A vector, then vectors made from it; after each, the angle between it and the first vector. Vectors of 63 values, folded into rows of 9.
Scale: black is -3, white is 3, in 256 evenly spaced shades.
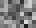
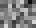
partly opposed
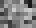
partly opposed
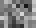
orthogonal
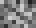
partly opposed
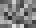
partly aligned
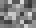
nearly opposite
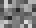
partly aligned
